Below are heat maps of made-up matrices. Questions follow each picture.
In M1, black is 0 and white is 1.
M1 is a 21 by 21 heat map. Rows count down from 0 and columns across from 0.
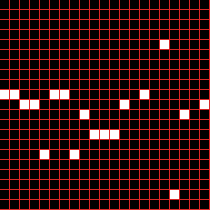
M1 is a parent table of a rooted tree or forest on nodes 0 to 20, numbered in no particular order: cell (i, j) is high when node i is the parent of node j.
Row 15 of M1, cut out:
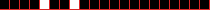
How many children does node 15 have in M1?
2
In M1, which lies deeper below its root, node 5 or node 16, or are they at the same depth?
the same depth
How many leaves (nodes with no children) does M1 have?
14
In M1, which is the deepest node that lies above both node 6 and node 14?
9
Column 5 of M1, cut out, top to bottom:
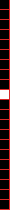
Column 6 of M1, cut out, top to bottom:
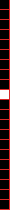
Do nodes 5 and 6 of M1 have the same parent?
yes
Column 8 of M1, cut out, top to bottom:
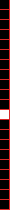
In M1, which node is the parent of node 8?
11
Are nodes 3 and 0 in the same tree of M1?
yes
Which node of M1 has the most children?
9
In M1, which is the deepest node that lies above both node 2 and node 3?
10
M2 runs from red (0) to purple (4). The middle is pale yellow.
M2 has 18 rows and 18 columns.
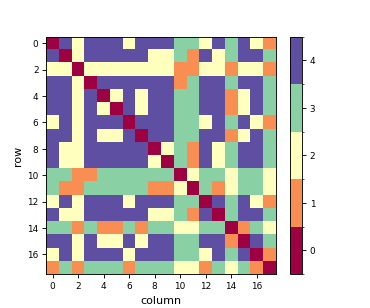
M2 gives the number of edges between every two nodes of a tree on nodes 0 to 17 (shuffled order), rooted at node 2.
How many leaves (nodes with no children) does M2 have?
13
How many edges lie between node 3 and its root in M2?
2
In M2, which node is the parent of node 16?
17
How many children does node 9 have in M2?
0
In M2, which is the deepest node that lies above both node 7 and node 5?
14
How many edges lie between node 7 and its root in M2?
2
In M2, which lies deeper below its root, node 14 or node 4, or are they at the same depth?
node 4
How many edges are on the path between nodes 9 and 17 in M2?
3
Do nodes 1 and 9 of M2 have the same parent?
yes
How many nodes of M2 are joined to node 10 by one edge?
2
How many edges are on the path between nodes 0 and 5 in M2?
4
